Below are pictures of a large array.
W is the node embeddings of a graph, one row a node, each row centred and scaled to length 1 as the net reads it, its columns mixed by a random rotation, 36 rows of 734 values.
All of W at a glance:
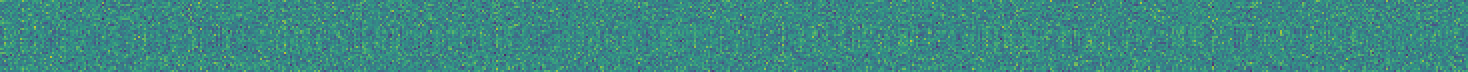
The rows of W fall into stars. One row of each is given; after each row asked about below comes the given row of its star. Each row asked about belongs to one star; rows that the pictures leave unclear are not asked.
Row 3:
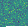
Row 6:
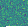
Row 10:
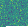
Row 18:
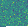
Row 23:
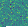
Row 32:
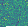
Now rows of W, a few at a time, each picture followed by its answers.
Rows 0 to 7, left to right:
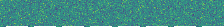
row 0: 10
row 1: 3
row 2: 6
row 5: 10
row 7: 32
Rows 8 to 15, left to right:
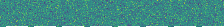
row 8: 6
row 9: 6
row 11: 18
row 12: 3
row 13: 18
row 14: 23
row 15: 32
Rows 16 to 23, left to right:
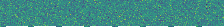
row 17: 18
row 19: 23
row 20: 18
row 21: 23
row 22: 18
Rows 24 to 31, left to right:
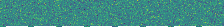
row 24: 10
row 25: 23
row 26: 18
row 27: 6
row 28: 32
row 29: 3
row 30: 23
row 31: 3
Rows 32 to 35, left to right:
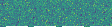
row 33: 10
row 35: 10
